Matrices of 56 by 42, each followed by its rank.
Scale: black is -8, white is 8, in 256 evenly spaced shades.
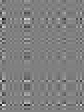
one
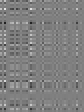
one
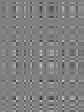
one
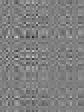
two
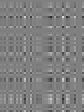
one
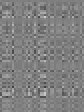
two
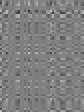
two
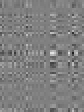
two
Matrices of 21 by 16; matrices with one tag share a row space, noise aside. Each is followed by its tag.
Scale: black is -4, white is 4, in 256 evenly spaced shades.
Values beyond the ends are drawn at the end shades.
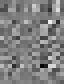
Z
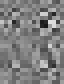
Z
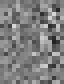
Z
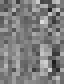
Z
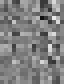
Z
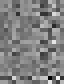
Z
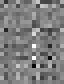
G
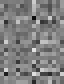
G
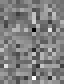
G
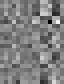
Z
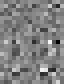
Z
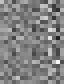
Z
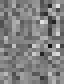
Z
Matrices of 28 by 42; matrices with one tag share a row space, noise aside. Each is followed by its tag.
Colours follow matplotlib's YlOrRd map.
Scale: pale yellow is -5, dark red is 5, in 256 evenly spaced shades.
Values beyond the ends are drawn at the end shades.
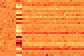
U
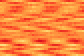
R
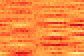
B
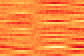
B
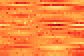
B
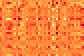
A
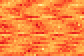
R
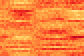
B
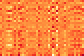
A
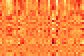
A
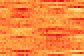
B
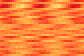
R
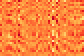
A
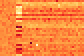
U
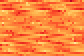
R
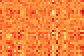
A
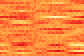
B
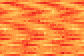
R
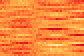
B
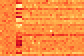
U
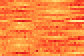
B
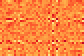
A
